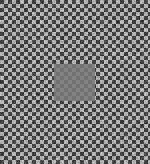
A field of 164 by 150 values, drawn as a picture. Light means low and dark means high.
Slope: none. Odd patch: calmer, in the centre. Odd rows or columns: none. Calmest part: centre. Grain: checkered.
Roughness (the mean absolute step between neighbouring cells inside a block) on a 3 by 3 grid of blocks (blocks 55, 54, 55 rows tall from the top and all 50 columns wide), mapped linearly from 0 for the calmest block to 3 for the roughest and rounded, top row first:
333 | 303 | 333
